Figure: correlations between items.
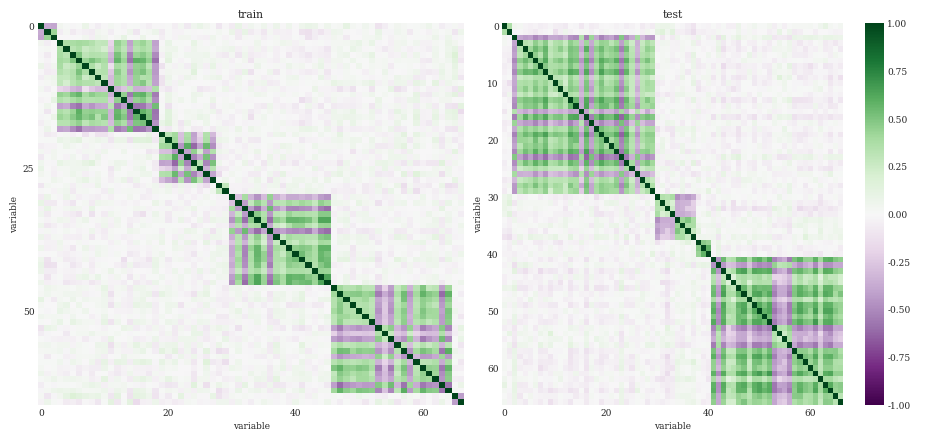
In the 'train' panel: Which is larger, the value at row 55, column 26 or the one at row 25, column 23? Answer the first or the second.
the first
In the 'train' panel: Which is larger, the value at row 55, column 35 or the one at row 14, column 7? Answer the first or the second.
the first
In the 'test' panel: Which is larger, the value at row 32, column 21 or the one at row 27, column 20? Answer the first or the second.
the second
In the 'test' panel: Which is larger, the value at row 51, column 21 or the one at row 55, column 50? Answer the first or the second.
the first
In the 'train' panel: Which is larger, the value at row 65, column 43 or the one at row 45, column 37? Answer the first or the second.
the second
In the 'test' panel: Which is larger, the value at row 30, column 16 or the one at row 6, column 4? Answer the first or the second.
the second
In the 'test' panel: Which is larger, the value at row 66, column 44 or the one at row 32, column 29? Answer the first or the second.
the first
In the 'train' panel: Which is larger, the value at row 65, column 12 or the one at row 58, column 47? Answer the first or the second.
the first
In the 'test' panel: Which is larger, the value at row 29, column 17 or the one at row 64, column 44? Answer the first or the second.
the second
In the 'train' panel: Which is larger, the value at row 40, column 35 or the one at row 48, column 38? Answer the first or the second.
the first
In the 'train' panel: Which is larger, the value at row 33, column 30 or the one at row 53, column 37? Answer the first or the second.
the second
